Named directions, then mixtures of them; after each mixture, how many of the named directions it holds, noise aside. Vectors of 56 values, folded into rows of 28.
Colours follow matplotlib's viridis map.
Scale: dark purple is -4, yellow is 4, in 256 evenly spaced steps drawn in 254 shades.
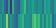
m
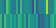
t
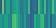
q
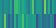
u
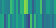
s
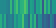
two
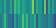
two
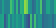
one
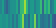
three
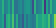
one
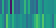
three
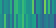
one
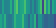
three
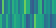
three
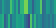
one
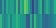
three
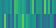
one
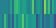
one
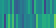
one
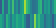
three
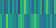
three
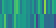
two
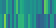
two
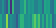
one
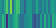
one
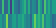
two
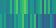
two
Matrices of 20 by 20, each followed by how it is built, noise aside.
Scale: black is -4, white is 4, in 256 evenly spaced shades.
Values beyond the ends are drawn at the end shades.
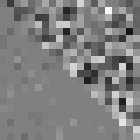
upper triangular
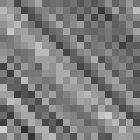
Toeplitz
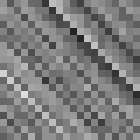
Toeplitz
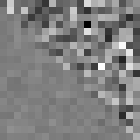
upper triangular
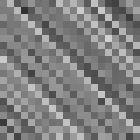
Toeplitz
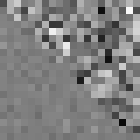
upper triangular
